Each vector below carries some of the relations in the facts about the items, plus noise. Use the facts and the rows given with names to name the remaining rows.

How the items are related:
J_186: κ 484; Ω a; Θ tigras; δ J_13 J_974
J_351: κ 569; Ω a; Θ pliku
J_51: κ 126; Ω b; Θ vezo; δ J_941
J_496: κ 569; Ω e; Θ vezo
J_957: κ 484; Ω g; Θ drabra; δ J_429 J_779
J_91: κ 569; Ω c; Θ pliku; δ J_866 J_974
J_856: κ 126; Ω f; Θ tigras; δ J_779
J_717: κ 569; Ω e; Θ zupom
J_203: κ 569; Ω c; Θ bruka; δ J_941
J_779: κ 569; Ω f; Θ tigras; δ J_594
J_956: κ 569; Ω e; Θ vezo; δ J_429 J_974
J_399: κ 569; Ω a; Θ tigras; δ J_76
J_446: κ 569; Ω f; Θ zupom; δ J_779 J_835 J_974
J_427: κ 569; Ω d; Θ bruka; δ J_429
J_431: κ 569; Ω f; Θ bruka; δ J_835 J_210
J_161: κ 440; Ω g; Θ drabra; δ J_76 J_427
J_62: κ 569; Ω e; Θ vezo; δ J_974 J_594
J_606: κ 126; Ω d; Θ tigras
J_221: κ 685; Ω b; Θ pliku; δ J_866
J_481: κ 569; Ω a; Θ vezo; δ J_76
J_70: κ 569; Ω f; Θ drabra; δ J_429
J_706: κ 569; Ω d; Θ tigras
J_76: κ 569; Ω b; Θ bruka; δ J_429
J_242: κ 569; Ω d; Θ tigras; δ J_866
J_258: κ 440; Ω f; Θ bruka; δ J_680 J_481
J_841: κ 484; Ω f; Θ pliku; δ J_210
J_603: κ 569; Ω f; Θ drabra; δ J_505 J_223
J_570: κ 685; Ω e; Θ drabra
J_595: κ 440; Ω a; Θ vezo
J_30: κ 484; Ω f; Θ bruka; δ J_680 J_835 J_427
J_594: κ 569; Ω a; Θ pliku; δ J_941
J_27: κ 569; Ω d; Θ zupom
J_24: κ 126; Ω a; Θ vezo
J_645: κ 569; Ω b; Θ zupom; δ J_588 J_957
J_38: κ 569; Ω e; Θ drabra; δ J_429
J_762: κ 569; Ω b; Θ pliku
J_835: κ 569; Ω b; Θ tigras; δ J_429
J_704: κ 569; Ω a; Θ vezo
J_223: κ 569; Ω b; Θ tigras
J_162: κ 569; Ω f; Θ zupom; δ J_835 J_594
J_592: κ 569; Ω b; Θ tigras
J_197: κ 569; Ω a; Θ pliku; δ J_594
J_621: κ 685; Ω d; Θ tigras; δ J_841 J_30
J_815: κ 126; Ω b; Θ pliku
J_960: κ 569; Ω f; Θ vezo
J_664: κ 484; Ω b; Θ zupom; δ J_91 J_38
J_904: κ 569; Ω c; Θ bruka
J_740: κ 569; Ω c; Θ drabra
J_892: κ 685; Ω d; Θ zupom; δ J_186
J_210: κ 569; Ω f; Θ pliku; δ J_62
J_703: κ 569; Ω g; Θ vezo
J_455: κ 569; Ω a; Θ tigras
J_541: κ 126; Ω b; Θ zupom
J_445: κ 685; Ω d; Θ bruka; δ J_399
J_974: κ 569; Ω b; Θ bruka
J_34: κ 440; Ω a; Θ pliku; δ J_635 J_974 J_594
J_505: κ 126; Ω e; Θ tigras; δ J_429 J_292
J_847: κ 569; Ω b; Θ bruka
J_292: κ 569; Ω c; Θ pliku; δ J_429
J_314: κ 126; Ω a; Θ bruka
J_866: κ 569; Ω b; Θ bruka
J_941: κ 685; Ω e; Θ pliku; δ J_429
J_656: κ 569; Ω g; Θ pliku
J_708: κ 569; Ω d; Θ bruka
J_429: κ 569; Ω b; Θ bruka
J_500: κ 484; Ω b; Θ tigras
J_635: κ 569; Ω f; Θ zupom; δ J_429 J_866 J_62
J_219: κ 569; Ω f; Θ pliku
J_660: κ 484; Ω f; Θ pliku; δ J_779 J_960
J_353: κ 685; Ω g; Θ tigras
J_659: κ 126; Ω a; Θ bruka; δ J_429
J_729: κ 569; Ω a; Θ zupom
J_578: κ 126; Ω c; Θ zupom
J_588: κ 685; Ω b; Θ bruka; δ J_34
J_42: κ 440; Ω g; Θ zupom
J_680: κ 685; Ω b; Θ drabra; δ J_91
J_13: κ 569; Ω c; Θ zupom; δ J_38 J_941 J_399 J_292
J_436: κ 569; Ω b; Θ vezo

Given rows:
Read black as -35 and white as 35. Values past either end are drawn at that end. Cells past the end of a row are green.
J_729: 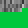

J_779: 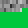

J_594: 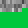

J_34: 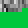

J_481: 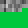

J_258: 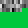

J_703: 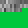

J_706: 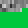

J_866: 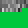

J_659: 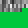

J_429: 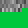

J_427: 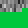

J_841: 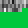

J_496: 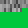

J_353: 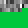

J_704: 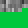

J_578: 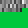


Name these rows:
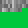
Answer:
J_762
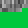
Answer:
J_27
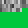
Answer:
J_223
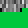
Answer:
J_51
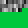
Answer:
J_588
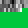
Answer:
J_186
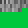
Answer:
J_436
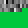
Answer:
J_570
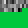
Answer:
J_680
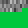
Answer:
J_431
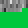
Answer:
J_70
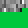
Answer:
J_815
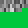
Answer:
J_203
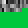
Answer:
J_892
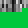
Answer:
J_957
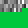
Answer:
J_505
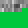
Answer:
J_656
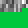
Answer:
J_856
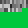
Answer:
J_960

